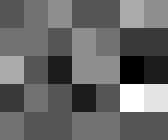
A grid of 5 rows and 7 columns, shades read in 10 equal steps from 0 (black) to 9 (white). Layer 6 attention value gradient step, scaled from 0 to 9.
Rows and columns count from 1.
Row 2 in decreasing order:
5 4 4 4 3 2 2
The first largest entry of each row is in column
6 4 1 6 1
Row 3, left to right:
6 3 1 5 5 0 1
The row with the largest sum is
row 4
